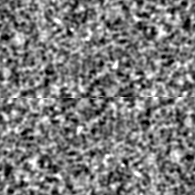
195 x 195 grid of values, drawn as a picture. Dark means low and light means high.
A half turn leaves it unchanged. There are no regular stripes. The field is mottled with small blotches. The values follow a bell shape. There is no overall slope. No single row or column stands out from its neighbours.
